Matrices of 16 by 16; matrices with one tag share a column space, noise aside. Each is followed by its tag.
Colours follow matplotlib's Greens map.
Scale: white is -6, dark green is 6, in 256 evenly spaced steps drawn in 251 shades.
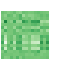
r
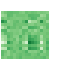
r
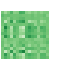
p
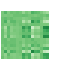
p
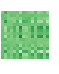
p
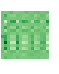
r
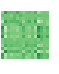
p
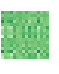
p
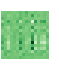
r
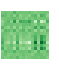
r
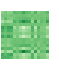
p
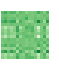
p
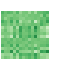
p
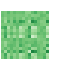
p
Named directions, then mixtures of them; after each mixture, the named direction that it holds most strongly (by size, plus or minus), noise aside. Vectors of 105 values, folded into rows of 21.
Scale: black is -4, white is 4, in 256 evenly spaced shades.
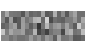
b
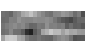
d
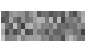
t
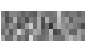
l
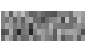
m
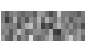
l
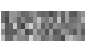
t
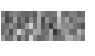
l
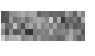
t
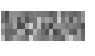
l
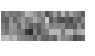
d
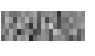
l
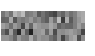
m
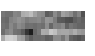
d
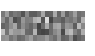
b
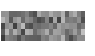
t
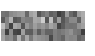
t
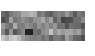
d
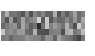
b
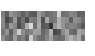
l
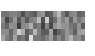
l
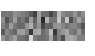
l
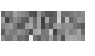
l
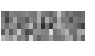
l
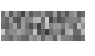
b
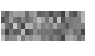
t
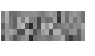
l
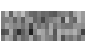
m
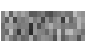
m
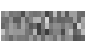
b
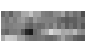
d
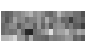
d
